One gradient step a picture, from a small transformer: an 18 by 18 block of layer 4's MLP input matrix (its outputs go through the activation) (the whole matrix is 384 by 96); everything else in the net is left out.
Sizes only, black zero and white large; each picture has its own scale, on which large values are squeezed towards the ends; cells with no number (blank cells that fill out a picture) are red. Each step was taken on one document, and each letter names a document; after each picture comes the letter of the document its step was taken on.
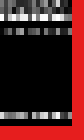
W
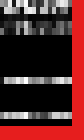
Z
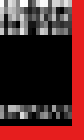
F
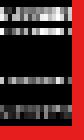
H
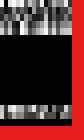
F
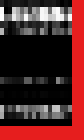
H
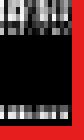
F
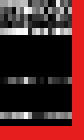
Z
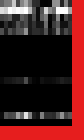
Z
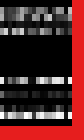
H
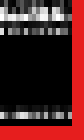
W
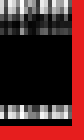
F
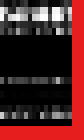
H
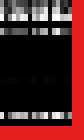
W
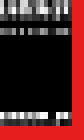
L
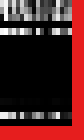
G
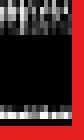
F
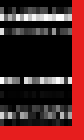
H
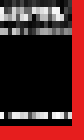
W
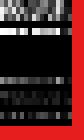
G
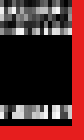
W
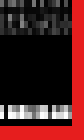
F
